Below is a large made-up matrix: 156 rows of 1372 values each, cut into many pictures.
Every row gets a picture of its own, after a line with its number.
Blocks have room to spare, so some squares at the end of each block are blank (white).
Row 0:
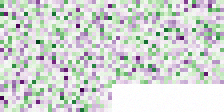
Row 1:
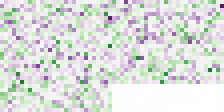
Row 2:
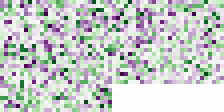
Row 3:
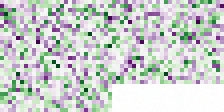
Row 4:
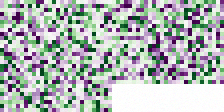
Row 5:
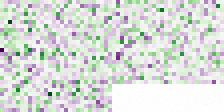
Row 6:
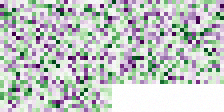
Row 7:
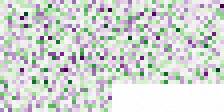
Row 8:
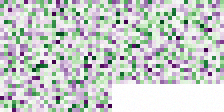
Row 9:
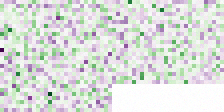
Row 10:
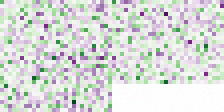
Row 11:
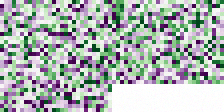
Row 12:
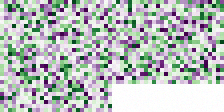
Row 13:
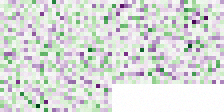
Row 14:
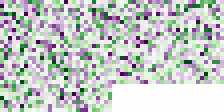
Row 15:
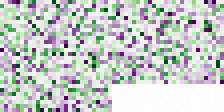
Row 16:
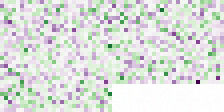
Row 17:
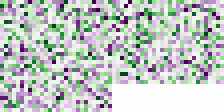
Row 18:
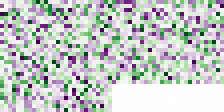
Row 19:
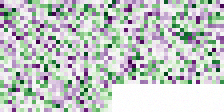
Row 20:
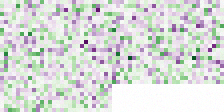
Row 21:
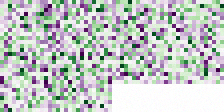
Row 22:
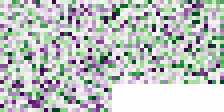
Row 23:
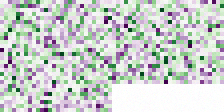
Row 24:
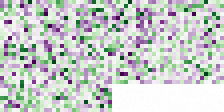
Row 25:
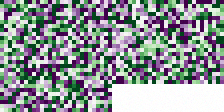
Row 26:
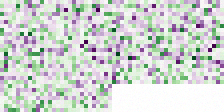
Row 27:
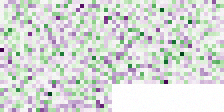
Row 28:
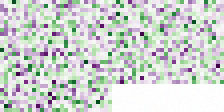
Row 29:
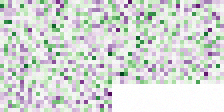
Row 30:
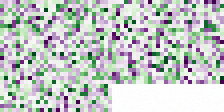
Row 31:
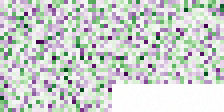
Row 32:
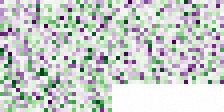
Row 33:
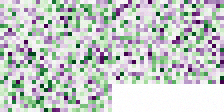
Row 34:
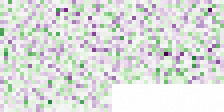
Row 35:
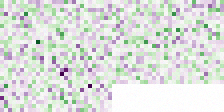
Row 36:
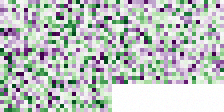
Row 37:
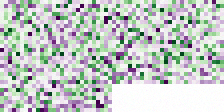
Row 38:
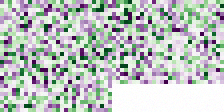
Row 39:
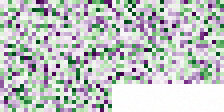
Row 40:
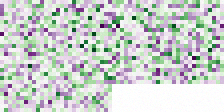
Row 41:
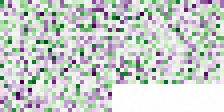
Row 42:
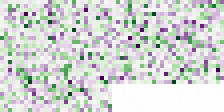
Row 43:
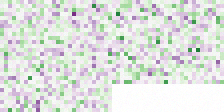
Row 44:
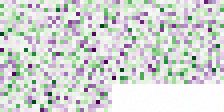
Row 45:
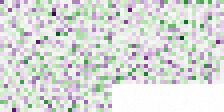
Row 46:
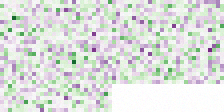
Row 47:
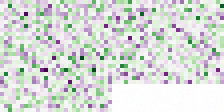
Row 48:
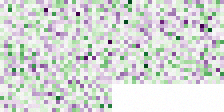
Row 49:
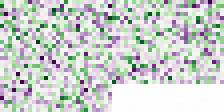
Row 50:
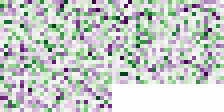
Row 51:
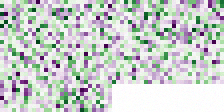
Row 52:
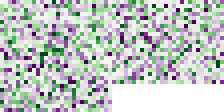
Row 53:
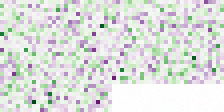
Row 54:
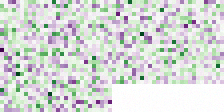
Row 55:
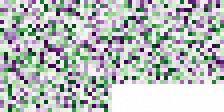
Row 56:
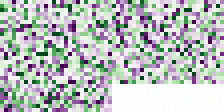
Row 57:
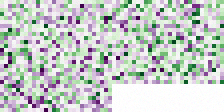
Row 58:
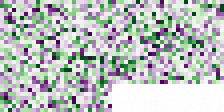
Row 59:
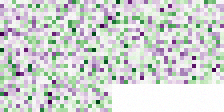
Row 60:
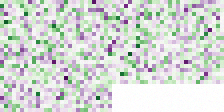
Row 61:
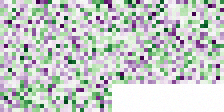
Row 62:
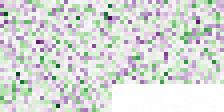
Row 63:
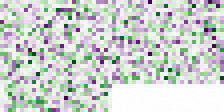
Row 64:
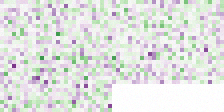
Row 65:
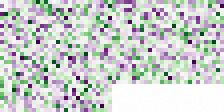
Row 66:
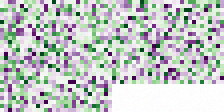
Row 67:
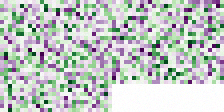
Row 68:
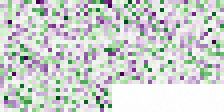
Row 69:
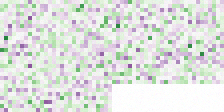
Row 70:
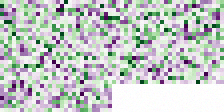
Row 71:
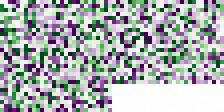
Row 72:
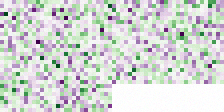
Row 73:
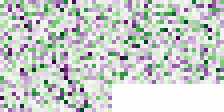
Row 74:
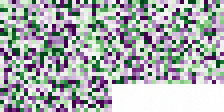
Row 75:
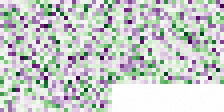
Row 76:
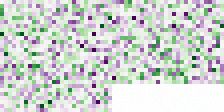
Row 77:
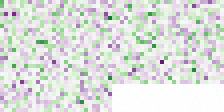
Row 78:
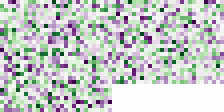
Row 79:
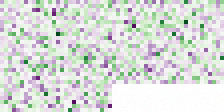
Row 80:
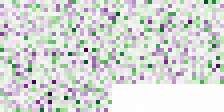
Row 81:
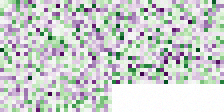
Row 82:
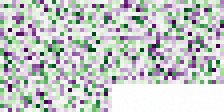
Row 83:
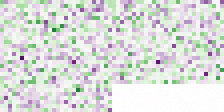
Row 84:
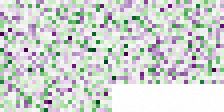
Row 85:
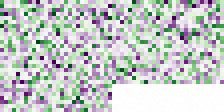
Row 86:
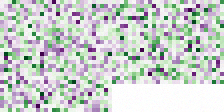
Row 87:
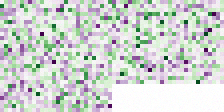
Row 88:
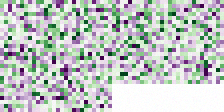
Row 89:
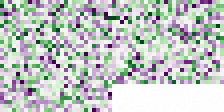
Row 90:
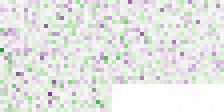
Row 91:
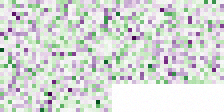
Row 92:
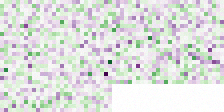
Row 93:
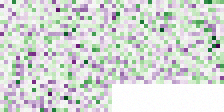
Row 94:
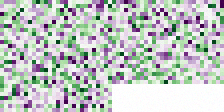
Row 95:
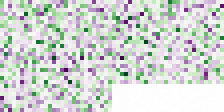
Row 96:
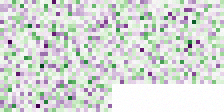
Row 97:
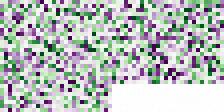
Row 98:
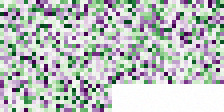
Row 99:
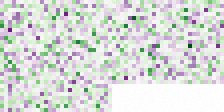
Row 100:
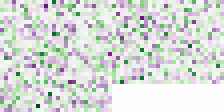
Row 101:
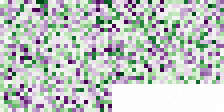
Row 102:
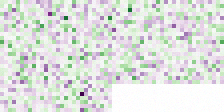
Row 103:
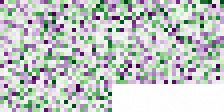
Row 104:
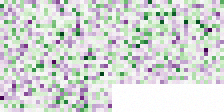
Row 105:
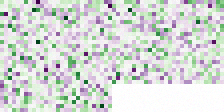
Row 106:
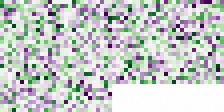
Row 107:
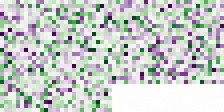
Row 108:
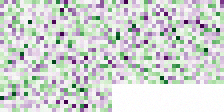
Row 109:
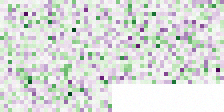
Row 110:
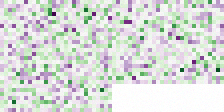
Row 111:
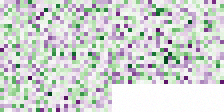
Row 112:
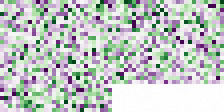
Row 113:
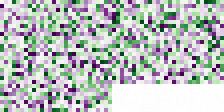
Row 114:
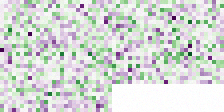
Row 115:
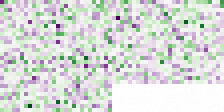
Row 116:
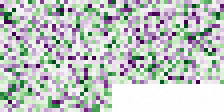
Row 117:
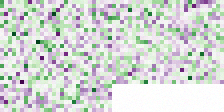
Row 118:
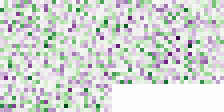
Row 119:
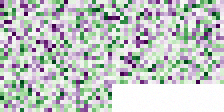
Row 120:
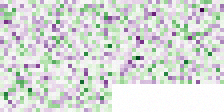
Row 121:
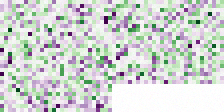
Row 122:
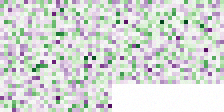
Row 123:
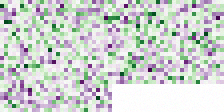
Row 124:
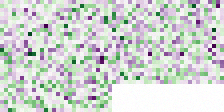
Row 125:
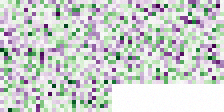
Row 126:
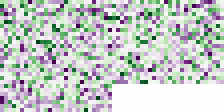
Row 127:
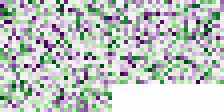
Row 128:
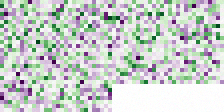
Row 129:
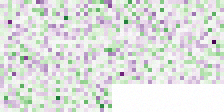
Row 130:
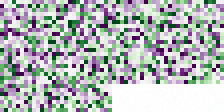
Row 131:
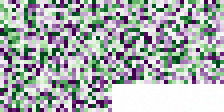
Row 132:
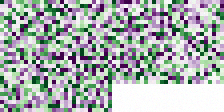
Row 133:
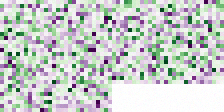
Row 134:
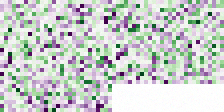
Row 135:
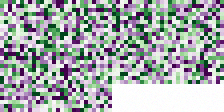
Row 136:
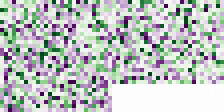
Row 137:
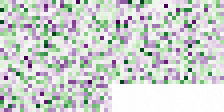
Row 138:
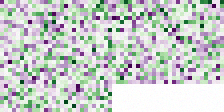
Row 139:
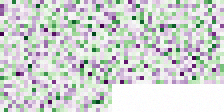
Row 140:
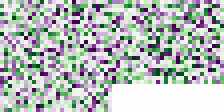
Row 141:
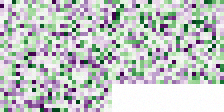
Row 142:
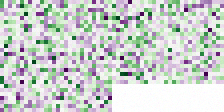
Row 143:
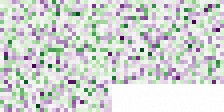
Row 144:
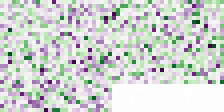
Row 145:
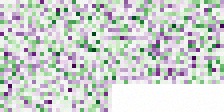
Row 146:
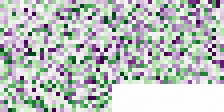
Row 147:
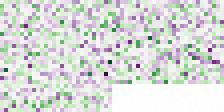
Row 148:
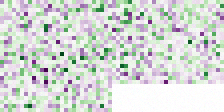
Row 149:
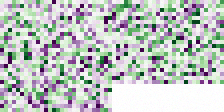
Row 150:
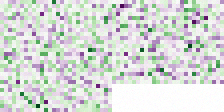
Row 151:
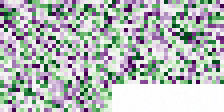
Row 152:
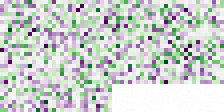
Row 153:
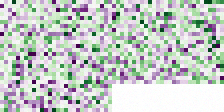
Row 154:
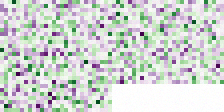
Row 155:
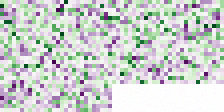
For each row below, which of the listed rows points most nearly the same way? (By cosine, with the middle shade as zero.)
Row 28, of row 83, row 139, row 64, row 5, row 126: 139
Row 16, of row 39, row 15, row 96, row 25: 39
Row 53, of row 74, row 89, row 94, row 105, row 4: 74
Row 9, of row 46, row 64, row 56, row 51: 56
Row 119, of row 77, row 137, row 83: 137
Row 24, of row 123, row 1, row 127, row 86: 127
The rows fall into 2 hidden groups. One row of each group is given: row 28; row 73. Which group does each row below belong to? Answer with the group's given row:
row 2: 73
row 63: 28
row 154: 28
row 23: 28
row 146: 28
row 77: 73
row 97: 28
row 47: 73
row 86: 28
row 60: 73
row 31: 73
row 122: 73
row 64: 73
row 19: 73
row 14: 73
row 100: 28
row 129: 73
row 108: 73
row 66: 28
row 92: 28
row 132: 73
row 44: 28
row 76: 28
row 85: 73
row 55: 28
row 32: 28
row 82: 28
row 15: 28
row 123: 73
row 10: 73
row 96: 28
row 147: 28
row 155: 73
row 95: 73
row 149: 28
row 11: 28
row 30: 28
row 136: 28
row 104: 73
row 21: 73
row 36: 28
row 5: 28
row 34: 28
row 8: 73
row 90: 28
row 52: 28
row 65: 73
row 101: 73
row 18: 73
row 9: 28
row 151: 73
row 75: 73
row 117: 73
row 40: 28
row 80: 28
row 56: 28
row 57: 28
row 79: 73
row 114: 28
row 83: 73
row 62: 73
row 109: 73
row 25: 73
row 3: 73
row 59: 28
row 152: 28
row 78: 28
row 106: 73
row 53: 28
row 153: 28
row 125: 28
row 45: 73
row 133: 28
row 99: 28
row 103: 73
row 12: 73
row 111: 28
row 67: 28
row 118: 28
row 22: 28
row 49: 73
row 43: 28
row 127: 73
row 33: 28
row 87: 73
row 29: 73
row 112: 73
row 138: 73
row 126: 73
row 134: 28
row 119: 73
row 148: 73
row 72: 73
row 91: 28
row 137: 28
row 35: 73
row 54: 28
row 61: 73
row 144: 28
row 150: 28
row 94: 73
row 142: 73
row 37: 28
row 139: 28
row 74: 28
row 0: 73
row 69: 28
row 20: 28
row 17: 73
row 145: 28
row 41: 73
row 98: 73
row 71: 28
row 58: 73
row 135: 73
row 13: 28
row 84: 28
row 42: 73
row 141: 28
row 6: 73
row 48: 73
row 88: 73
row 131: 28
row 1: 73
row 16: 73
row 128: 73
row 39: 73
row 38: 73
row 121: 28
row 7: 73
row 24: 73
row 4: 28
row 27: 28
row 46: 28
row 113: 28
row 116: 73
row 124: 28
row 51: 73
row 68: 73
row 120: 73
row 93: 28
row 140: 28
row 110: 73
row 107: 28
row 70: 73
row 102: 73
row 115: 73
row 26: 28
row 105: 73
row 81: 28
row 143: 28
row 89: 73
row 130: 28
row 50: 73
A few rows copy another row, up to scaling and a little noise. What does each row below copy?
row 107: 84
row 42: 109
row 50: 17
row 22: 144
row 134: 121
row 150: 13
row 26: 20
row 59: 130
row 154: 28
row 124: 146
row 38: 148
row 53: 44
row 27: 37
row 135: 88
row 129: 68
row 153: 93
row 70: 155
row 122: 8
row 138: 103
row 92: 147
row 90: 36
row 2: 24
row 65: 18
